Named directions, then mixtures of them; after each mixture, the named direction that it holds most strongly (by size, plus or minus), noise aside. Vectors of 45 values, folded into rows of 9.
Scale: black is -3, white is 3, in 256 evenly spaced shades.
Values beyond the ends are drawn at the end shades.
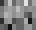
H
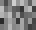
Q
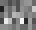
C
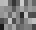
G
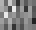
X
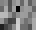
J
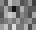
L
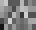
G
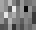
X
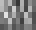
X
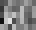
C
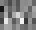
C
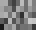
G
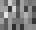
X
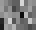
G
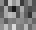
L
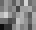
J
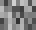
Q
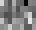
H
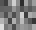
G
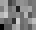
J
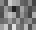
L
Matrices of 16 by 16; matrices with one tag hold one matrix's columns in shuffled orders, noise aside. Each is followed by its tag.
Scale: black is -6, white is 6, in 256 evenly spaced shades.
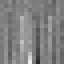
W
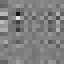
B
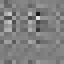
B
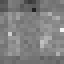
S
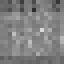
S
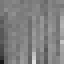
W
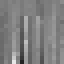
W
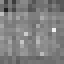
S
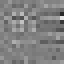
B
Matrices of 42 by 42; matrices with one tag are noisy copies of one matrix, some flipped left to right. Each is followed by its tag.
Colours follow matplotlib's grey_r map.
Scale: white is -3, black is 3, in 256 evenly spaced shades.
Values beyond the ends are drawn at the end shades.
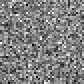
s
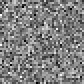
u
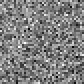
s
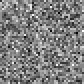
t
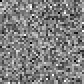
t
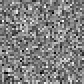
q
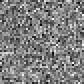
u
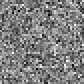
u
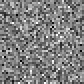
q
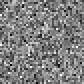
u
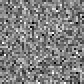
q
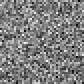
s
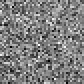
s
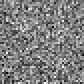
q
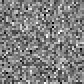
q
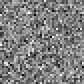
u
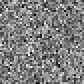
u
